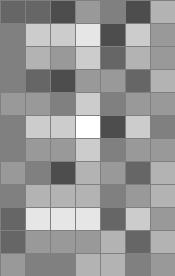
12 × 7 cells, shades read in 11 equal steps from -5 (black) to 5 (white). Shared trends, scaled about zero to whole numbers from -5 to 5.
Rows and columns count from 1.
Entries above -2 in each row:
5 6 7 6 7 6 7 6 7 7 7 7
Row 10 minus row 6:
-1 1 1 -1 1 0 1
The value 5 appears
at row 6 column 4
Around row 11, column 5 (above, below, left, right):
-1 2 1 -1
